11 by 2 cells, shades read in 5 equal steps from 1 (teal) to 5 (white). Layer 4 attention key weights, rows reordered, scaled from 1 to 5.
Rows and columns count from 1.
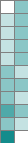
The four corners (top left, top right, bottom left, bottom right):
5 3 1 5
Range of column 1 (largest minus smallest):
4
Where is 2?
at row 9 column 1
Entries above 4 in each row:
1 0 0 0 0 0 0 0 0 0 1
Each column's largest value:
5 5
